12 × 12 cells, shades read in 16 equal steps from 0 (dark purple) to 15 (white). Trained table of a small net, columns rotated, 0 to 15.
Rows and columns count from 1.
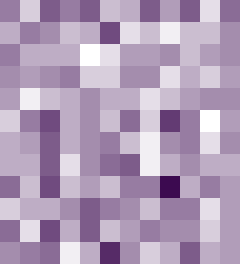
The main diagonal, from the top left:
7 7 10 7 8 11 11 14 0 7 12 9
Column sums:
105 119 80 121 103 105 104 123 101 98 133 102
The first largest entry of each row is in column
11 9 5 9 2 11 8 8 2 11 2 4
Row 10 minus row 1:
5 -2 5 1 0 -4 -2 6 -2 2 0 3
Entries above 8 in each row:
5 8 9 7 9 6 6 7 6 6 6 6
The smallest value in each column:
6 7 4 7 5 2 5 5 0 5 7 6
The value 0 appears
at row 9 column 9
